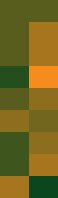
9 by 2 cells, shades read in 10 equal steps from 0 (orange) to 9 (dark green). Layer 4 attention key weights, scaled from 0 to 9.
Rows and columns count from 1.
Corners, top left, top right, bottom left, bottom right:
6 6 3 9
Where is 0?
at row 4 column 2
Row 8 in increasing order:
3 7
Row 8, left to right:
7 3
